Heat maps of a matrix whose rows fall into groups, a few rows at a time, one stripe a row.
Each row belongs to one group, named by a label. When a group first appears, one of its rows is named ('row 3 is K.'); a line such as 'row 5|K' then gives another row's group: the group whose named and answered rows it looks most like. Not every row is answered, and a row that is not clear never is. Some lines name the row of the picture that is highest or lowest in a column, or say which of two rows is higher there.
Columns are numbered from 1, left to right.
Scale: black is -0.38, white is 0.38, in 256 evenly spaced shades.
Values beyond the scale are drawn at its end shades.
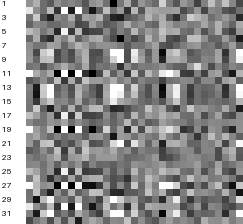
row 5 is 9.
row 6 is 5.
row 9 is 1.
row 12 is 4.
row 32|4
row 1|5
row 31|1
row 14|1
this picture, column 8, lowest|32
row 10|5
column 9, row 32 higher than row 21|No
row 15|1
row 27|9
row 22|4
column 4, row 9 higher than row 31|No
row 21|1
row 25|9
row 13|1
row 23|4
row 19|9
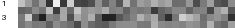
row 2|4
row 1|9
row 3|5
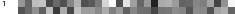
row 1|1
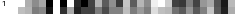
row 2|9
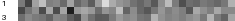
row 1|1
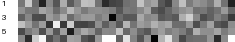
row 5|4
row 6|1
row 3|5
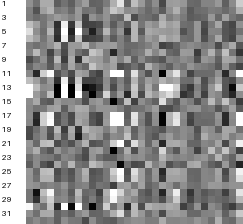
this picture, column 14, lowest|24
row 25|1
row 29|1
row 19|4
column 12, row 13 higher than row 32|Yes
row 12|9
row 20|4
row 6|9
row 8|5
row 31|1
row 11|1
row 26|1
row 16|4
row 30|9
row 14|9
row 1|1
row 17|1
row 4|9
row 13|9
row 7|4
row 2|1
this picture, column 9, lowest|13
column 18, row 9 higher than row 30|No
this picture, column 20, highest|13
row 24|5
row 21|1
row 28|1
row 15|5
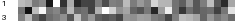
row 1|9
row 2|1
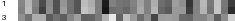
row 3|1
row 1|5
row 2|5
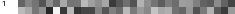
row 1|5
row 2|9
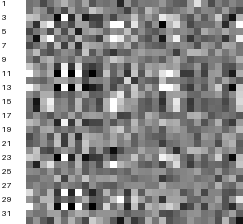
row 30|9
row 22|5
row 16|1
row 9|1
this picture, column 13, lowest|22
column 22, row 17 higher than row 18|No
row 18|9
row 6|1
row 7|4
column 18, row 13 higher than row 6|Yes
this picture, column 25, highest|1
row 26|4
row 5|4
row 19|1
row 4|1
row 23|9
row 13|9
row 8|5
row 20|4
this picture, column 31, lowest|32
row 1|5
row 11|9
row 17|5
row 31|4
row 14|1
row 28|9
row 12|5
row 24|1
